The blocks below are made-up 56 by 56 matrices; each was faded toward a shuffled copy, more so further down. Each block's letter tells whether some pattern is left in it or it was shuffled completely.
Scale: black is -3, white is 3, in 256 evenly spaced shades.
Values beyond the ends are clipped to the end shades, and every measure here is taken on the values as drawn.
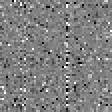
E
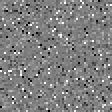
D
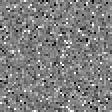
D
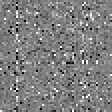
E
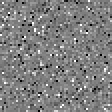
D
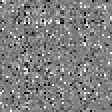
E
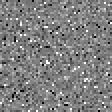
D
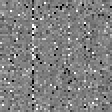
E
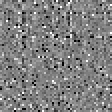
E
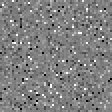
D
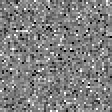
D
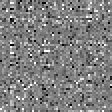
E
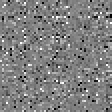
E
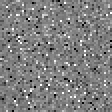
D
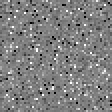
D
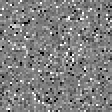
D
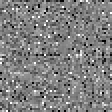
E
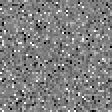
D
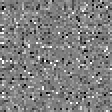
E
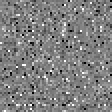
E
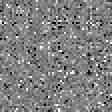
E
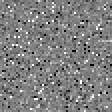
D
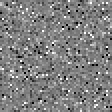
D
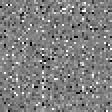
E
